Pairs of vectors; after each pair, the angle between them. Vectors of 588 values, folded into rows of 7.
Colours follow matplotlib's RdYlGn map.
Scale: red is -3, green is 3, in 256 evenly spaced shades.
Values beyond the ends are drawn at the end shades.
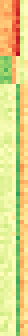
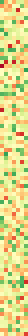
orthogonal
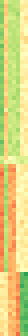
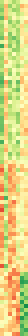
nearly parallel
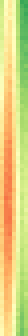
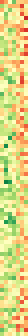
partly opposed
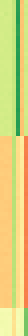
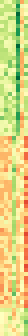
nearly parallel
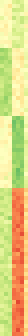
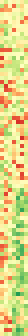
partly opposed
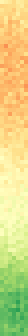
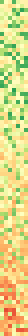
partly opposed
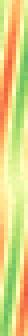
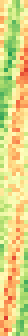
nearly opposite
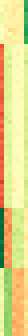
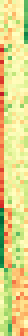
nearly parallel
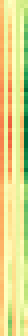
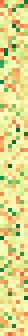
orthogonal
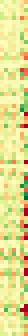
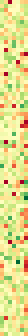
partly aligned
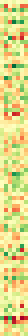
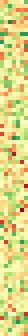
partly opposed
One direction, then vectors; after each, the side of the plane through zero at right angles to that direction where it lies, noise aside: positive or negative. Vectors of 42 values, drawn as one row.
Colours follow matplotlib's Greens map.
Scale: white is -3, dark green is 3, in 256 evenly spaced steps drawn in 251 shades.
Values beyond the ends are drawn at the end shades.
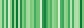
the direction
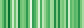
negative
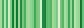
positive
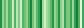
negative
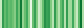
positive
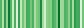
negative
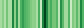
positive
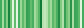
negative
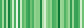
negative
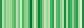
negative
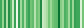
negative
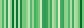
positive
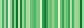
positive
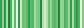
negative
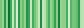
negative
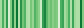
positive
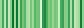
positive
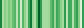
negative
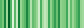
negative
